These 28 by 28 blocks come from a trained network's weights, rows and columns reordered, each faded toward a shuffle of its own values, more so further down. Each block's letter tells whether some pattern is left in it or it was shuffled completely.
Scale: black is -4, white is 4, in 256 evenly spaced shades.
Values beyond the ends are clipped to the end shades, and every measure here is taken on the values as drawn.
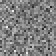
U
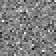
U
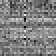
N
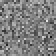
U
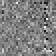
N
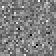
U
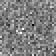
U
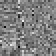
N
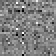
N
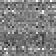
N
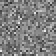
U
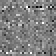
N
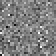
N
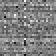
N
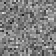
U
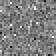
U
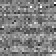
N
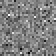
U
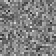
U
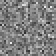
N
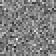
U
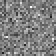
U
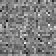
N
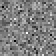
U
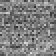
N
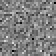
U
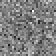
U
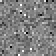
U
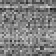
N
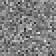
U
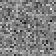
U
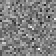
U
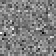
U
